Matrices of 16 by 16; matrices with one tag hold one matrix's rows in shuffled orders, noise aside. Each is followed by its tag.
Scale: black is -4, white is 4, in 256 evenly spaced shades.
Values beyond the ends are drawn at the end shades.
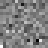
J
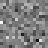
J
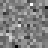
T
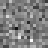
T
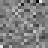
J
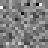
J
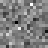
T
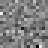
J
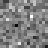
T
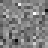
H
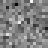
T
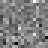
H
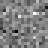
H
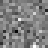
H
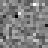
H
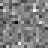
H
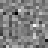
H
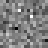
T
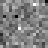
H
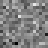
H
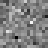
T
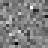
T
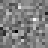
H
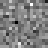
T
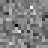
T
